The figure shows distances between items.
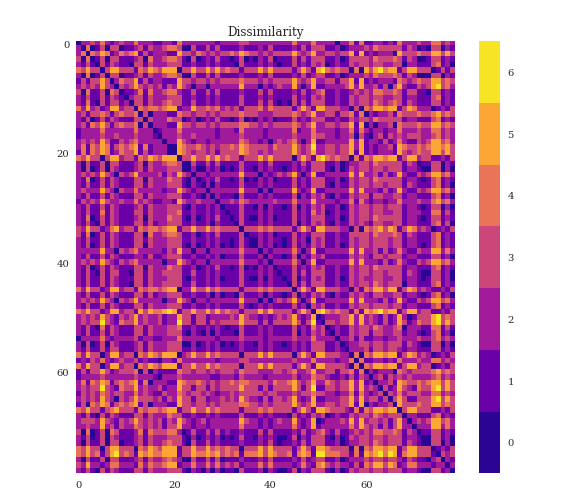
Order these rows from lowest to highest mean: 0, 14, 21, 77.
14, 0, 77, 21
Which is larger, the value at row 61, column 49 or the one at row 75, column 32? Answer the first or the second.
the first
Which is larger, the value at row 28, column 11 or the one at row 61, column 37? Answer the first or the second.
the second
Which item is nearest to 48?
36
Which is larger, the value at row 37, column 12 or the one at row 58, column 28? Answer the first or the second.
the first
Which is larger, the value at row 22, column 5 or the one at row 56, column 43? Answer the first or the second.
the first
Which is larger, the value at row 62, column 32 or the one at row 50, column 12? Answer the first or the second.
the second
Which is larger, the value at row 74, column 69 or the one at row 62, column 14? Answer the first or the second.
the first
